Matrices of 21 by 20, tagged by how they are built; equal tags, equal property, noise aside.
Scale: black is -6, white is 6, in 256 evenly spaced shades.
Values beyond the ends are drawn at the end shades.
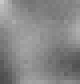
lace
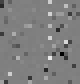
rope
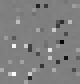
rope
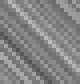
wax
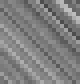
wax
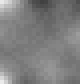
lace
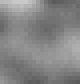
lace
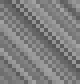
wax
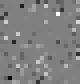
rope
